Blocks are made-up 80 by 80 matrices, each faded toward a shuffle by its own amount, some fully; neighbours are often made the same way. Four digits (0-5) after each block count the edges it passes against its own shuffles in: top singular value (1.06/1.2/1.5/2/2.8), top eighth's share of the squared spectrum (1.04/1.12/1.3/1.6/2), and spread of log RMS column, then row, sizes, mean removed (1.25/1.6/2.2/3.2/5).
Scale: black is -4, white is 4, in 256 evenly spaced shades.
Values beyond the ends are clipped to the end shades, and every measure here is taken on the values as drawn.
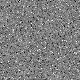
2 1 0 0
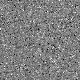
1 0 0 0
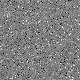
0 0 0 0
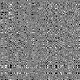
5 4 3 3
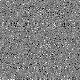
3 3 1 2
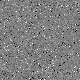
1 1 0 0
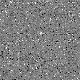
3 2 0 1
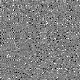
4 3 1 2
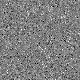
2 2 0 0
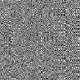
4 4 3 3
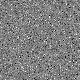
1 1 0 0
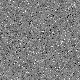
0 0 0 0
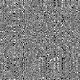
4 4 3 2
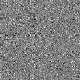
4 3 2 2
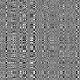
5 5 4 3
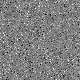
1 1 0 0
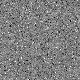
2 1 0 0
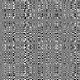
5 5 4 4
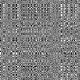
5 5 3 3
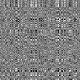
5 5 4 3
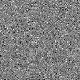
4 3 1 1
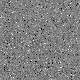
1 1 0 0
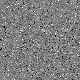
1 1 0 0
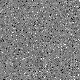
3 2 0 0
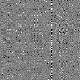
4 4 2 2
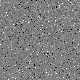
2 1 0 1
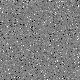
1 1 0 0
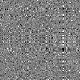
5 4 2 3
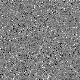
3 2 0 0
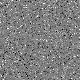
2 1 0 0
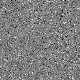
0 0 0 0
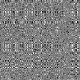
5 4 3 3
